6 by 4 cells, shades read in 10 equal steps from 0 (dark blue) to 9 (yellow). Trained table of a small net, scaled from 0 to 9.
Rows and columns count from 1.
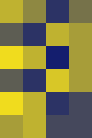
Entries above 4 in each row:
2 2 3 2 2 2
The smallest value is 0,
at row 3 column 3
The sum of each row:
17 17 22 18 19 17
